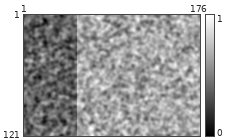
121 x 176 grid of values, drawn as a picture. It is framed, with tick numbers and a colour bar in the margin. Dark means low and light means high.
Lone odd cells: none. Seam: vertical, 30% of the way across, the right part higher. Grain: blotchy.
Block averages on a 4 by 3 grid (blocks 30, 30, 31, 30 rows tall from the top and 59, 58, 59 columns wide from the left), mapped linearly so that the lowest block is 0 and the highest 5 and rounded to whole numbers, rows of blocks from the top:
055 / 055 / 055 / 055
